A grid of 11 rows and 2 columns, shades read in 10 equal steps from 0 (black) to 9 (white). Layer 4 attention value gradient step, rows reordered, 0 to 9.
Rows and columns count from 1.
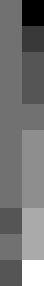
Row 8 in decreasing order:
5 4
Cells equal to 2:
1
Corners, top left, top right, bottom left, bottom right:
4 0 3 9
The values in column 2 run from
0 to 9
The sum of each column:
42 48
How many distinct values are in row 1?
2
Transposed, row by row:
4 4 4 4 4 4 4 4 3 4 3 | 0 2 3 3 4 5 5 5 6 6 9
